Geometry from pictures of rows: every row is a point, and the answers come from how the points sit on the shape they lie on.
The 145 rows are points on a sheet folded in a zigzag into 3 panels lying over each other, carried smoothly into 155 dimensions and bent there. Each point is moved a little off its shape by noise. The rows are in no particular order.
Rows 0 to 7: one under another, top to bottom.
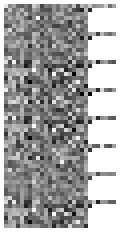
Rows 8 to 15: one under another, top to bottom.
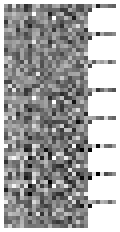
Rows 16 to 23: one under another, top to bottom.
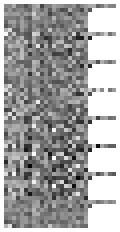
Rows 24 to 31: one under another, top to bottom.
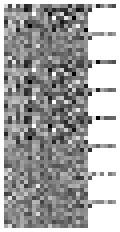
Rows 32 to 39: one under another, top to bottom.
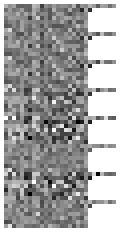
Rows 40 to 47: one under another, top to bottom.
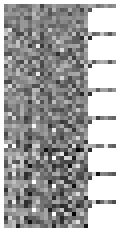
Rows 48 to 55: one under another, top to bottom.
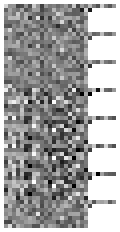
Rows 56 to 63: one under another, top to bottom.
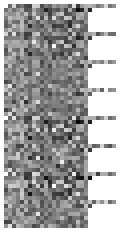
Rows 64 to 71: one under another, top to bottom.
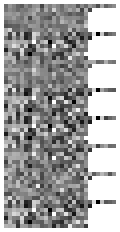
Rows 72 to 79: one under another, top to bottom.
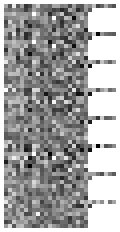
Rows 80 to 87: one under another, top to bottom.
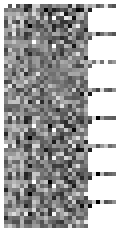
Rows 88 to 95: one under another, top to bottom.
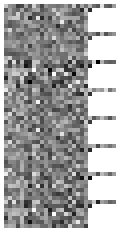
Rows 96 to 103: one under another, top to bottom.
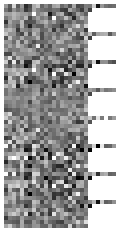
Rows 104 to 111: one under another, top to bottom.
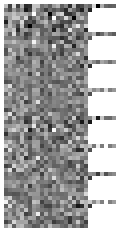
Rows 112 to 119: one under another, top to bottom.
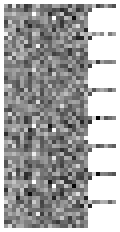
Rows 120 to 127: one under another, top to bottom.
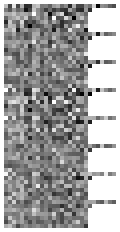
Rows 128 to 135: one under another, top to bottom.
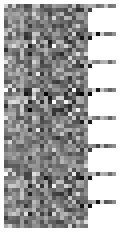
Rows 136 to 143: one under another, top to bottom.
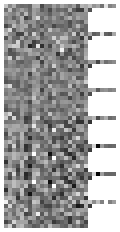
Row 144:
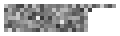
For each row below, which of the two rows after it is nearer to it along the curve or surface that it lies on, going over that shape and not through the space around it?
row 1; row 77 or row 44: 77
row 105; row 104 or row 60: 104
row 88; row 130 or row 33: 130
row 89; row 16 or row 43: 16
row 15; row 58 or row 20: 58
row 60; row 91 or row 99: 91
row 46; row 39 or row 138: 138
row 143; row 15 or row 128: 15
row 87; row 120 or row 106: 106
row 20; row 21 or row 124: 21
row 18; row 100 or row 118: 100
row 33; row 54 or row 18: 18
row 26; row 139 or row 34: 139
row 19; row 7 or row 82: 82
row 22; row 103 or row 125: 103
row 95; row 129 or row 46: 129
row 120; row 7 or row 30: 7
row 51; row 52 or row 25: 25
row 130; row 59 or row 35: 59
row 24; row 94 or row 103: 103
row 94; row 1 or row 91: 91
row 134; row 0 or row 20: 0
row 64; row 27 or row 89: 89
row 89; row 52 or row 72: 72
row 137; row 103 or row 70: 70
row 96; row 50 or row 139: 139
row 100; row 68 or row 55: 55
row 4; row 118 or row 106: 118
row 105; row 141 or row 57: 141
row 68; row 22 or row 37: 22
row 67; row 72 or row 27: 27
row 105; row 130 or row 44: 44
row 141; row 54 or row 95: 54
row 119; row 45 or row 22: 45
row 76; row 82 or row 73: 82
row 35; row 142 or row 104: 104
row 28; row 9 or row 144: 9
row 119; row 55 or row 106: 55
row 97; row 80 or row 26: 80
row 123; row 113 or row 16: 113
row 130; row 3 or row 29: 3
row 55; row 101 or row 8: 101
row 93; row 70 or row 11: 70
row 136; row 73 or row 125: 125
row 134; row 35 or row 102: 102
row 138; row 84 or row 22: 84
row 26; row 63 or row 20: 20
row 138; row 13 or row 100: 100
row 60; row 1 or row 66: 1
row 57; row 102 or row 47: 47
